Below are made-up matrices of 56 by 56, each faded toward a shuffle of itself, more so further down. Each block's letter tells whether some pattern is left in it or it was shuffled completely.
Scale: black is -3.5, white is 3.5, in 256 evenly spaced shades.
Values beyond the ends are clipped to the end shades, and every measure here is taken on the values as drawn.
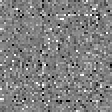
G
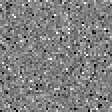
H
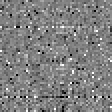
G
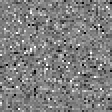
H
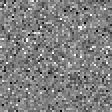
H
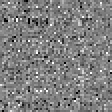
G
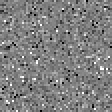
H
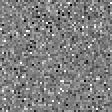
H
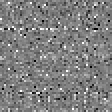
G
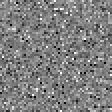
H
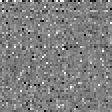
G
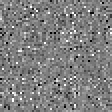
G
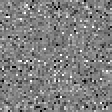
G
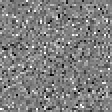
G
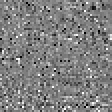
G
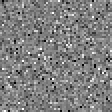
H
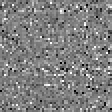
G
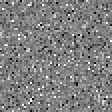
H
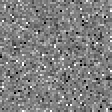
H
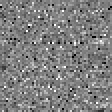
G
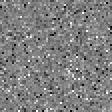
H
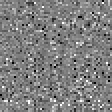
G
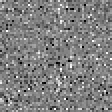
G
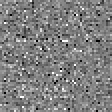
G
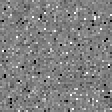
H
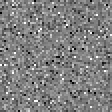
H
